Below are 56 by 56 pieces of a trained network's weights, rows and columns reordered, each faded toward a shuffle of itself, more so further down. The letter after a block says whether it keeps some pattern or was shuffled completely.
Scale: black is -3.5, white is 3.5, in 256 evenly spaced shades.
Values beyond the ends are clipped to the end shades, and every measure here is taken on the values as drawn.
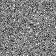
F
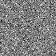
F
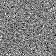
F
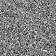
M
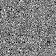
M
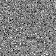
M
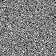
M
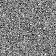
M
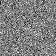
F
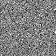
F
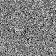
F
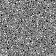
F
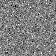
F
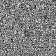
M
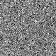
M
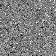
M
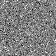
F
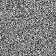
M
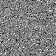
M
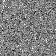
F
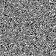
M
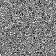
M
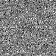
M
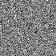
F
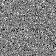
M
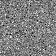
F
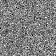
F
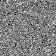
M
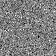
F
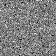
F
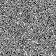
F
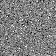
M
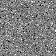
M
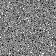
F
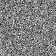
M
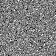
F
